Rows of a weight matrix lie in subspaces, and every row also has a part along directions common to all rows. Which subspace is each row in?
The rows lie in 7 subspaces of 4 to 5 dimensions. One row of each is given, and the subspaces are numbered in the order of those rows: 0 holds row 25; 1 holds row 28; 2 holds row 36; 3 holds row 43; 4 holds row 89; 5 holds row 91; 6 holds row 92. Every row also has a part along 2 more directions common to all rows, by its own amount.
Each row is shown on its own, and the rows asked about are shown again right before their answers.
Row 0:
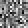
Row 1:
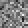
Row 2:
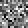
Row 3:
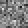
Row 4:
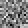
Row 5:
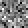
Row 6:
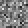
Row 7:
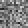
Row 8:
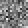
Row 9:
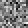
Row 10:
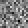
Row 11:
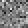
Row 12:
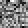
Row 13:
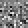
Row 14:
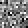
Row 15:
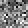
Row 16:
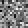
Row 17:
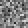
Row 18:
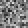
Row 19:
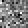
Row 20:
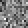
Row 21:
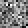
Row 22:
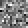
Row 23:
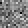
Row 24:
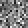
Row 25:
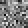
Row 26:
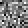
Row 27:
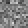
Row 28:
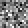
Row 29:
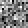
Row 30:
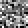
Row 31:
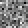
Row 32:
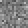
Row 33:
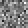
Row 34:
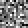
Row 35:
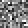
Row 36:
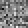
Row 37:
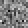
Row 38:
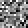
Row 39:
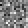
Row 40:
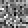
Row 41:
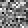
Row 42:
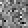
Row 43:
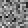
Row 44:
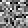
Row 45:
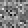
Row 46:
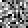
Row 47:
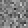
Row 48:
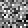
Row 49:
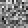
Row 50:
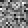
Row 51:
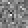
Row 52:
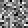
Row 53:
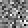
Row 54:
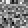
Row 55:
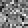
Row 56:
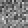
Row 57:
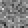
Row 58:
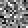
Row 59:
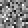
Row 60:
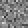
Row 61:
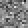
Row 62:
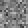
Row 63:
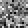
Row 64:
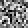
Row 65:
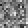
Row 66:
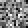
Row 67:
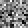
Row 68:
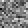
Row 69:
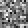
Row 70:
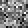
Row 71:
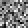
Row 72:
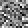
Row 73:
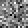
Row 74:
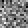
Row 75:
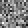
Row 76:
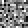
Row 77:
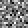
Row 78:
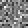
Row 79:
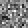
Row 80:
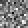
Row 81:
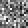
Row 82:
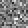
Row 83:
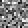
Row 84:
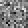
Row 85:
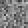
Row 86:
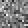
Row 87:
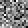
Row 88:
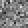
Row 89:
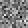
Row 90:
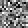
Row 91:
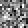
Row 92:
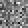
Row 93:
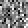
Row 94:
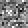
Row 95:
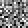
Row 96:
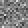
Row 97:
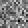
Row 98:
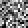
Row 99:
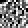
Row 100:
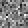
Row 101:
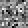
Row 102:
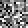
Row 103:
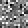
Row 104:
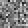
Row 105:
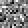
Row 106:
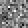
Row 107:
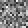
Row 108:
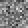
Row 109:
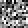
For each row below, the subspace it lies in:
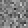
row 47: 4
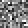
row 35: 6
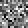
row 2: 2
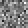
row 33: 0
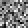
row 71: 1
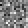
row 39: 5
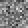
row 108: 1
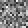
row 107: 2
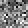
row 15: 0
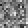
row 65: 5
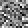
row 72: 4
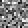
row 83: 6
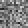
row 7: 6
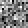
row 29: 0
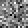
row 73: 6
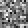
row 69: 5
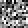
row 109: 0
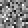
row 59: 5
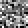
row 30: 2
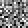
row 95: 6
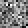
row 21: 2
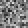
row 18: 5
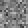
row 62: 5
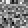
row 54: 3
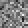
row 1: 4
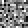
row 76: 2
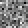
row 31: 0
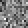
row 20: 0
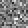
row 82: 4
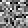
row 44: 3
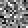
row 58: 6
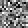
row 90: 3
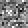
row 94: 1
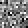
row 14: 0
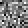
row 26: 0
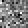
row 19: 6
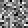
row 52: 1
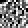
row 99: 1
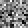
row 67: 1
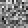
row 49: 0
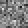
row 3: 0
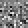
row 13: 1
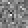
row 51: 6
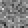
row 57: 2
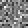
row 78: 4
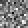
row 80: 1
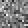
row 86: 4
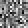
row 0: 1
